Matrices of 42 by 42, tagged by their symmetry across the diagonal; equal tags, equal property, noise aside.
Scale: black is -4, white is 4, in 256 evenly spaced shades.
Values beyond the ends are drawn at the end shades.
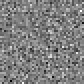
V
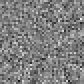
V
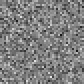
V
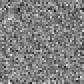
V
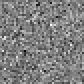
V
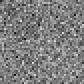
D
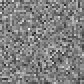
D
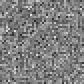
D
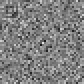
D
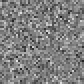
V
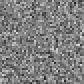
V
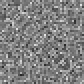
D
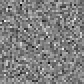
V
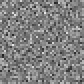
D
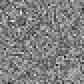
D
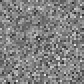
D
